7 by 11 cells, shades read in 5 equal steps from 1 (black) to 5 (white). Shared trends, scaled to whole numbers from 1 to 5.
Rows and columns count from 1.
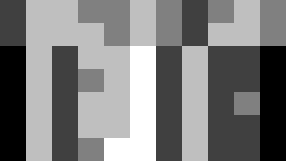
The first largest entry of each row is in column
2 2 6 6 6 6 5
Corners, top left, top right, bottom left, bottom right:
2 3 1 1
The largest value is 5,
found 6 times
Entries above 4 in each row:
0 0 1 1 1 1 2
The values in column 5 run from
3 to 5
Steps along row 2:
up same same down up down down up same down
